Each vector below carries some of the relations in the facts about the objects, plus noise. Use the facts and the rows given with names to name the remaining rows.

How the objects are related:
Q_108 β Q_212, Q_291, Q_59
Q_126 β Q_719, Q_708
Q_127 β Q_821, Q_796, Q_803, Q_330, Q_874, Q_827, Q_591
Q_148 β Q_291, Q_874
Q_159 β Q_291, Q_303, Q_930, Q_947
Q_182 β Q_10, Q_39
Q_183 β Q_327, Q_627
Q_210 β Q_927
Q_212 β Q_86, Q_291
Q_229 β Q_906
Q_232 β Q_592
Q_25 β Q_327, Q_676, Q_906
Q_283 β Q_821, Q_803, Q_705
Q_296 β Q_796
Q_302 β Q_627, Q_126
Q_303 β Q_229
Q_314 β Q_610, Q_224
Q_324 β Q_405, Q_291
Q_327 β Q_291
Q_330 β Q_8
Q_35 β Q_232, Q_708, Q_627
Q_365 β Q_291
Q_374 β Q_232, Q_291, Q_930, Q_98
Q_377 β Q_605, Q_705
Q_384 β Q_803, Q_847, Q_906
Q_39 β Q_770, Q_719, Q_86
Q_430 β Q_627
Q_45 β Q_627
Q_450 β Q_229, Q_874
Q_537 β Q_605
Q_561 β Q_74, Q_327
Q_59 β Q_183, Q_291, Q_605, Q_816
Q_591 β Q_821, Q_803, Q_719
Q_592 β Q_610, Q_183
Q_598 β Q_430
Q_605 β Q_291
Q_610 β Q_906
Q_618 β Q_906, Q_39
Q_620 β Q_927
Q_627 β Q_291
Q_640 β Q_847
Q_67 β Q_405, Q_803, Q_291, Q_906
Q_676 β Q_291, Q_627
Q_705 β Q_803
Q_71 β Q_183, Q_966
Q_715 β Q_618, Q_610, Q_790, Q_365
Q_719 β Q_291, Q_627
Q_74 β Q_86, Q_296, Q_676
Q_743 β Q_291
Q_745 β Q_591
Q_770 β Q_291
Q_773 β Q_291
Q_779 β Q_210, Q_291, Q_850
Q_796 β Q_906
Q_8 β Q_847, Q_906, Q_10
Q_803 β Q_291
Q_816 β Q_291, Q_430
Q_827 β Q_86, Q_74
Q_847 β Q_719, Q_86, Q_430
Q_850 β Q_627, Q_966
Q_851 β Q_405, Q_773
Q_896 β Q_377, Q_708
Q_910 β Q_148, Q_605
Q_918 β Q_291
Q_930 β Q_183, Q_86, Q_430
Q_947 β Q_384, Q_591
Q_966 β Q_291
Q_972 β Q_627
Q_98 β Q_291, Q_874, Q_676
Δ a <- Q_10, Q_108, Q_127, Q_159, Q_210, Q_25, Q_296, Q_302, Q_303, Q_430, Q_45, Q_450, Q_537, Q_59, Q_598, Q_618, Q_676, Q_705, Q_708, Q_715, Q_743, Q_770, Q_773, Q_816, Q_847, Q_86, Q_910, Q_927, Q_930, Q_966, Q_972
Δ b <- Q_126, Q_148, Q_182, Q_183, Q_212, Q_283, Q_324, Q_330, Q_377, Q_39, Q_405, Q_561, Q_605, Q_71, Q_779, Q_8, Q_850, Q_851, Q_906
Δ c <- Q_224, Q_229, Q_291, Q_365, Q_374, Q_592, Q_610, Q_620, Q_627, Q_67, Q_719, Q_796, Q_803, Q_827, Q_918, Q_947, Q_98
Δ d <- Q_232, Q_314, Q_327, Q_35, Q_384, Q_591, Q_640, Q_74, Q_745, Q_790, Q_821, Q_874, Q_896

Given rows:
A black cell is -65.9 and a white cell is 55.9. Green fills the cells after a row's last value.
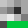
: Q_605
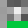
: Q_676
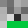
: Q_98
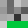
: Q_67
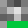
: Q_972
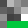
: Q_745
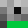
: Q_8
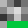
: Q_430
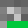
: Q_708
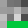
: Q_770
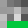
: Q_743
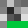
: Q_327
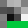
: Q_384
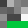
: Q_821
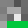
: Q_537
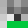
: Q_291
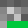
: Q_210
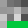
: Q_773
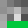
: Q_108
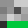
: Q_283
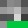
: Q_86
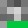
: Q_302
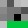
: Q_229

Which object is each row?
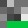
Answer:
Q_790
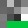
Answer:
Q_35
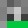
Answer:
Q_25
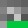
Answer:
Q_10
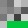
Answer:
Q_947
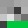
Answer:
Q_148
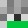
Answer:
Q_719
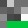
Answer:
Q_896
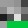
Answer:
Q_847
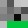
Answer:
Q_796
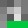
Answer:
Q_127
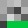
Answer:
Q_212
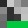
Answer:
Q_74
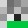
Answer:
Q_627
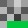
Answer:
Q_827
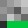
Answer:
Q_561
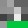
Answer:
Q_930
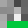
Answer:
Q_59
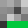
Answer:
Q_71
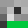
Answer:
Q_126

